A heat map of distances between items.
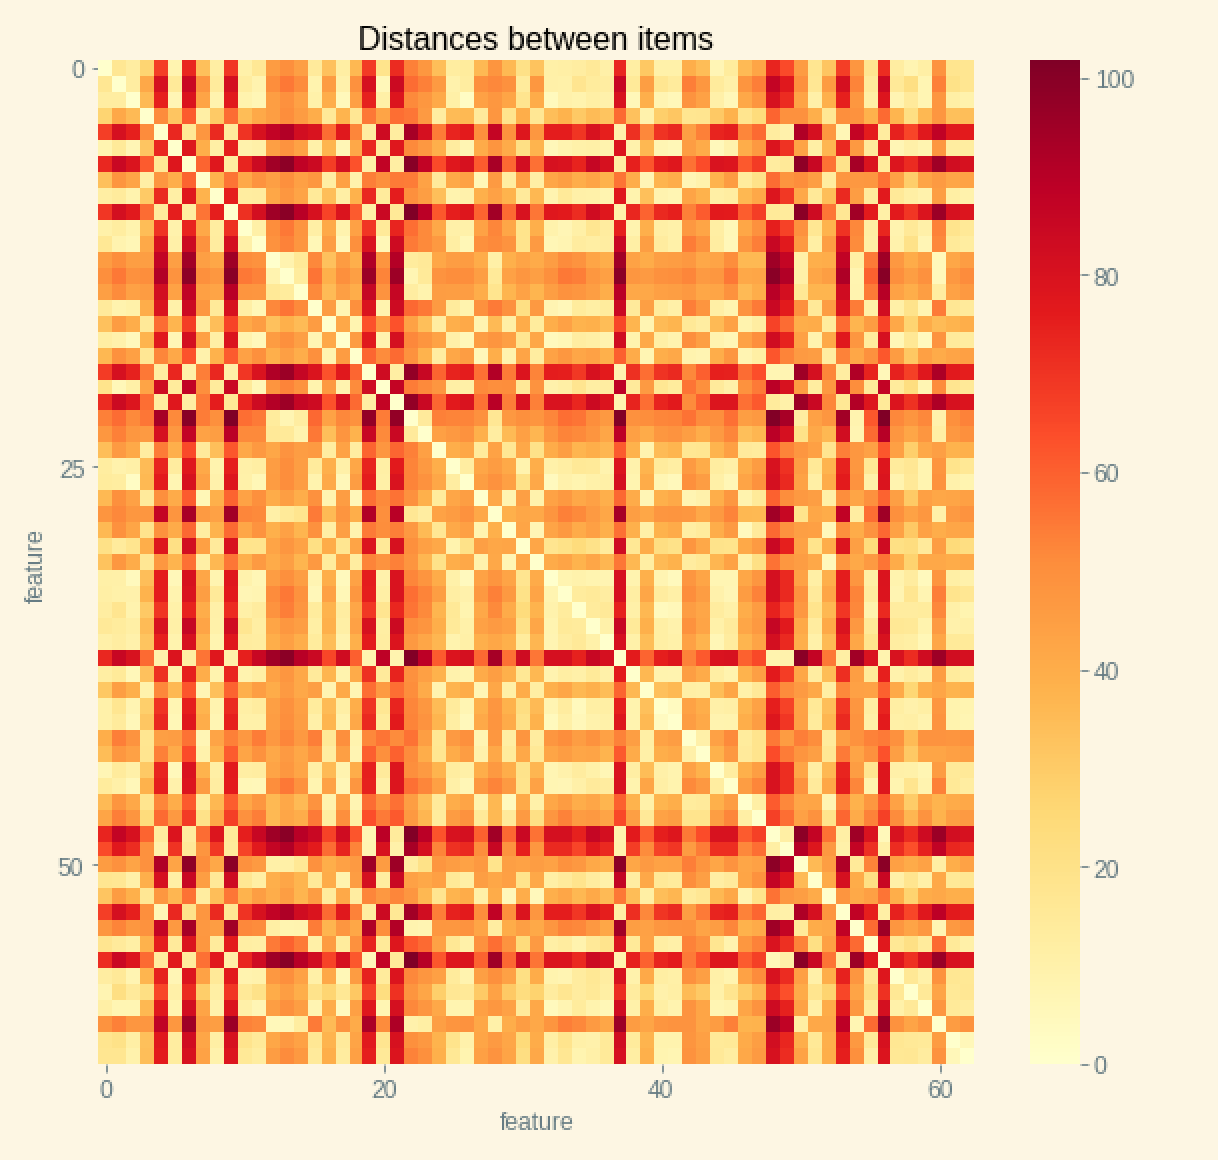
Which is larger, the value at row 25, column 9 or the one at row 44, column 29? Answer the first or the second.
the first
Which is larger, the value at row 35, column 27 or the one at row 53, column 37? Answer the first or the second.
the first
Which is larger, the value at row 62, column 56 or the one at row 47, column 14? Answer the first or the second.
the first
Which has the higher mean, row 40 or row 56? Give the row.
56
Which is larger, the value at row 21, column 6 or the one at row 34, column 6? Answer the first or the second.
the second
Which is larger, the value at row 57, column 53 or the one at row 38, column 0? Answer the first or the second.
the first
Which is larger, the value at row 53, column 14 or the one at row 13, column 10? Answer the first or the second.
the first
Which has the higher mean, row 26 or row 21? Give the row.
21
